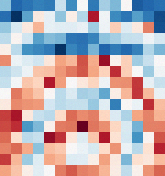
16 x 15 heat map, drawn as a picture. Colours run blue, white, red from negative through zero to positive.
Overall the values sit about 50% of the way up the scale. The ninth with the highest average is the bottom middle. A horizontal seam about 30% of the way down splits the table, and the bottom part is higher. Concentric rings centre on the bottom middle.
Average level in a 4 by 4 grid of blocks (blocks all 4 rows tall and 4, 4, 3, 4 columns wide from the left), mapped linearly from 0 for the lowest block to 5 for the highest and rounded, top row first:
0 1 1 0
2 4 4 2
5 4 3 5
4 5 5 4
